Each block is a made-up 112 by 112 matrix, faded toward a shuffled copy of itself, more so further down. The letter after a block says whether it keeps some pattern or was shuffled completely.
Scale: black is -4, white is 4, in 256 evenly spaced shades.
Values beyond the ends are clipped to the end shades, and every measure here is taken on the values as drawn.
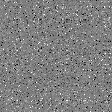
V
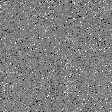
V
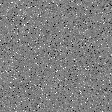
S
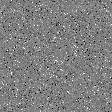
S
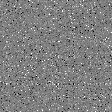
V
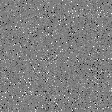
V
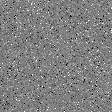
S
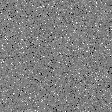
S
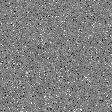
S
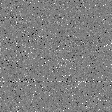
V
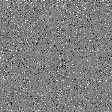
V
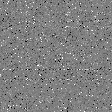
V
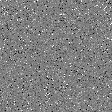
V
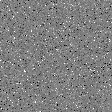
S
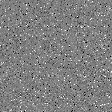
V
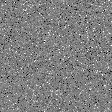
S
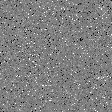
S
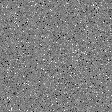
S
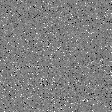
V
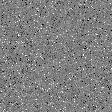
S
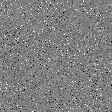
S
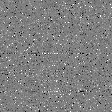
V
